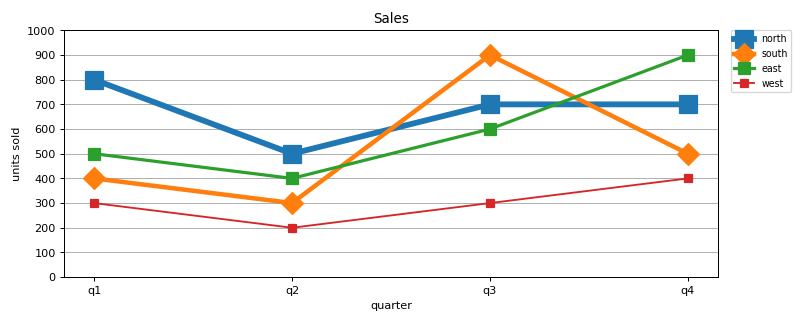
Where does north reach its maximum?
q1
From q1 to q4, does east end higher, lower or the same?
higher
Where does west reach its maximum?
q4
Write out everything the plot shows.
Title: Sales
x-axis: quarter, ticks q1 q2 q3 q4
y-axis: units sold, ticks 0 100 200 300 400 500 600 700 800 900 1000
Legend: north, south, east, west
Values:
north: 800 500 700 700
south: 400 300 900 500
east: 500 400 600 900
west: 300 200 300 400
